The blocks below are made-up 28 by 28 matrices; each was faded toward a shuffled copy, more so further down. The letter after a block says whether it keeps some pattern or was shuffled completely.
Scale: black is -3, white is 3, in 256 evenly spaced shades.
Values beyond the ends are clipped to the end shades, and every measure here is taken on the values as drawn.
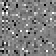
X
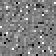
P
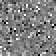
P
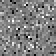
P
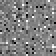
X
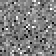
P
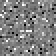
P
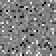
P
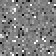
P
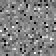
P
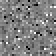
P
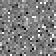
P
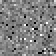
P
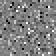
P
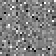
X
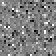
X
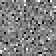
P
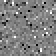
P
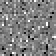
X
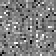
X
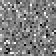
P
